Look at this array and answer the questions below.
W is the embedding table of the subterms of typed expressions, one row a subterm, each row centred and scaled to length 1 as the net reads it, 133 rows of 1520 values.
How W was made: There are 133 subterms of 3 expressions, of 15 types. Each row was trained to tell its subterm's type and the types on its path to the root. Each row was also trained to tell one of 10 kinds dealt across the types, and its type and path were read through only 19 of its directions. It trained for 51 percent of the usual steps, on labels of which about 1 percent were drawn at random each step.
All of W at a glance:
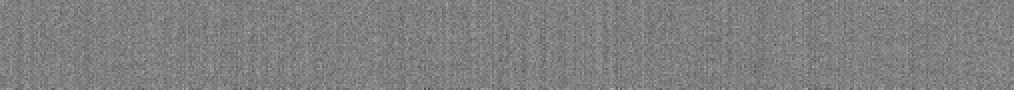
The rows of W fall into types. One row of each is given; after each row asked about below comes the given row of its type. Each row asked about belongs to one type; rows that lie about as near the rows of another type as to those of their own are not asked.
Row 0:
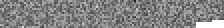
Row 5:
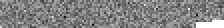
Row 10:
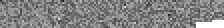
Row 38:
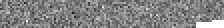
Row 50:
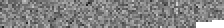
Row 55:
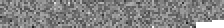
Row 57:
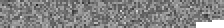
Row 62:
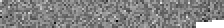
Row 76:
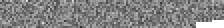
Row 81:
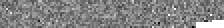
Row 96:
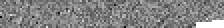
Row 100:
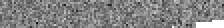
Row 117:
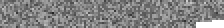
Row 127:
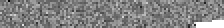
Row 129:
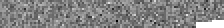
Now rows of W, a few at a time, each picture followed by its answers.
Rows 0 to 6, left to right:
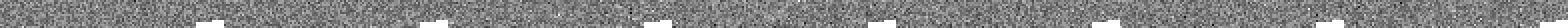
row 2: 81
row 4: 117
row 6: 57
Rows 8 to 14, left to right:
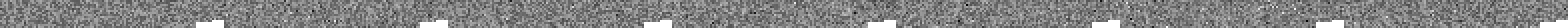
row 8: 100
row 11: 0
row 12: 10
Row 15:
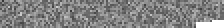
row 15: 5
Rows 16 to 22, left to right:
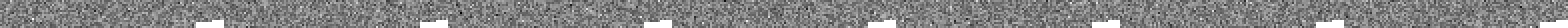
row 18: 38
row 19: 96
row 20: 117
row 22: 100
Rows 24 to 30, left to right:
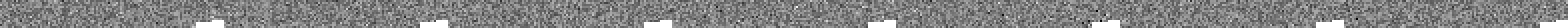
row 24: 62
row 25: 55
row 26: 10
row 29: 76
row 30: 55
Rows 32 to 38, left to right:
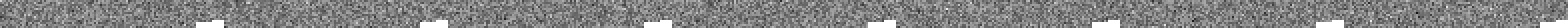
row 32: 100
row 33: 50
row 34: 129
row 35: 0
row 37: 117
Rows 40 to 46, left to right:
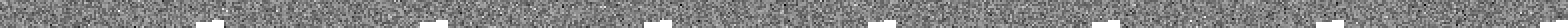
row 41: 10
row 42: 127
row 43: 38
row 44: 0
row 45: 55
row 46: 117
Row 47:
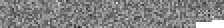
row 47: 62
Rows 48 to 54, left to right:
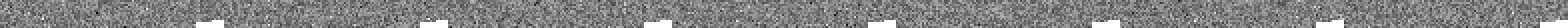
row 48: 38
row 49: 100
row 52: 81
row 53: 76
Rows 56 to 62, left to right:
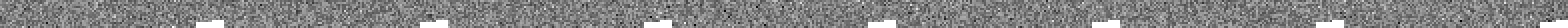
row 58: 62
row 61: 5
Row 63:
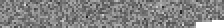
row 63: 0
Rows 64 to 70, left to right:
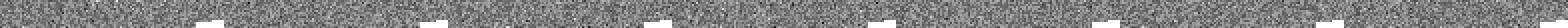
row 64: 57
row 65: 50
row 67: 100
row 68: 117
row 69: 50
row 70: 117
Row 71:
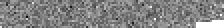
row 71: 129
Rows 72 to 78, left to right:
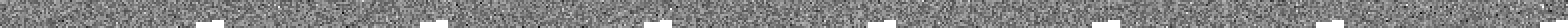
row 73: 57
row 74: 38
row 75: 100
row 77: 62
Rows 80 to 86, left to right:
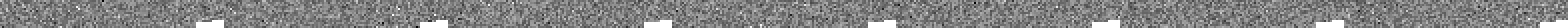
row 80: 100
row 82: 117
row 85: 57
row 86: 62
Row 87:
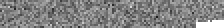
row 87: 76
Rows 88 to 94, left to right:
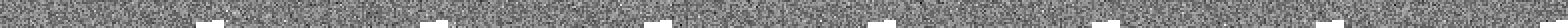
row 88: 55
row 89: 129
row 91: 5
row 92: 129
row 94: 10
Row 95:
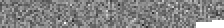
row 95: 5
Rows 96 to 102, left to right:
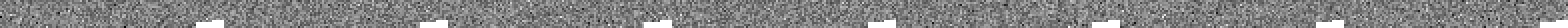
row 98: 10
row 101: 55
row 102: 96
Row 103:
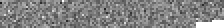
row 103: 10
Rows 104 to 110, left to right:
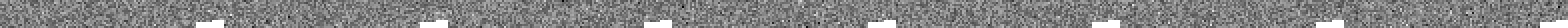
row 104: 55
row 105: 57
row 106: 55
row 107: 129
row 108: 5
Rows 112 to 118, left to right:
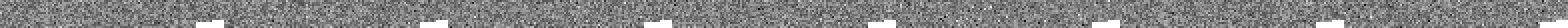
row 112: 76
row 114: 81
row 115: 5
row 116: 127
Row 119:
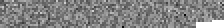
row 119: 50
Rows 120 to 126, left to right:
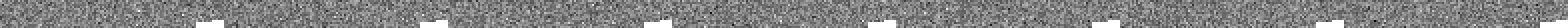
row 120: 62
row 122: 127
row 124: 62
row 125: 0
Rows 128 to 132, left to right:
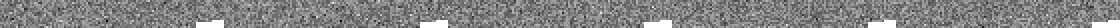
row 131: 5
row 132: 50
